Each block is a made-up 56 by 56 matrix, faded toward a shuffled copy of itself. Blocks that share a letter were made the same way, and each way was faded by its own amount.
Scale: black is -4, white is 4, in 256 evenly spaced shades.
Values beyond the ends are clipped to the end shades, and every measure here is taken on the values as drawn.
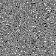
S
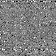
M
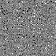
S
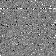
M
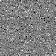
S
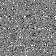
M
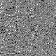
S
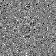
S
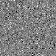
S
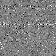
M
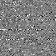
M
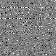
M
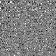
S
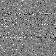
M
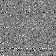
M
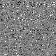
M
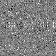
S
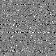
M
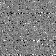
M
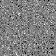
S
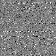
M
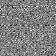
M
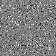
M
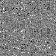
S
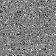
M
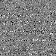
M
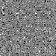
S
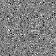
S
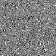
S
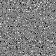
M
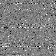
M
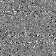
M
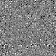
S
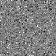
S
